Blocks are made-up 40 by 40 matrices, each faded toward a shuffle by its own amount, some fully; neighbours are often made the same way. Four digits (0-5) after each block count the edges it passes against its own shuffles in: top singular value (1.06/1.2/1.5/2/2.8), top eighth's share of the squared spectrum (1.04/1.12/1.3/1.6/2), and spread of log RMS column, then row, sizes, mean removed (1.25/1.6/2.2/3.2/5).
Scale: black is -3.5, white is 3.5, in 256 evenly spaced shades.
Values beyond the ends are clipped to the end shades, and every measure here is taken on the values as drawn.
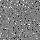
0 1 0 0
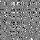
4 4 2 2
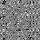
3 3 1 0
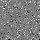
0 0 0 0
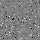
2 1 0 1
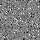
0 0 0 0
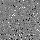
1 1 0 0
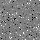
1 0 0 0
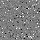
2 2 0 0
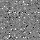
2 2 0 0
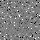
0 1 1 0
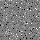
0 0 0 0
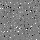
2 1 0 0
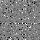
2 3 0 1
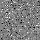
2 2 1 0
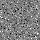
1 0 0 0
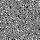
1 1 0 0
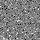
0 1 0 0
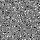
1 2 0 0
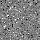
1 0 0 0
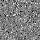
3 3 0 1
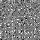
3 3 1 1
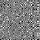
4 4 2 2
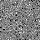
2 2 0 0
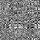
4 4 2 2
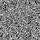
2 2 0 0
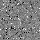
1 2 0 1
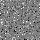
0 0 0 0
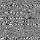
2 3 0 3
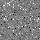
1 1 0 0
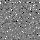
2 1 0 0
